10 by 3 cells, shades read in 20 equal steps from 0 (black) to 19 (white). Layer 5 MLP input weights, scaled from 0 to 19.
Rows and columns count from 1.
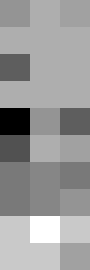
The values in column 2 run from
10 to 19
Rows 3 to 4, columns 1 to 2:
7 13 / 13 13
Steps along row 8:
up up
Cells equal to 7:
2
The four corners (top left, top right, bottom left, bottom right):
11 12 15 12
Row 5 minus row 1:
-11 -2 -5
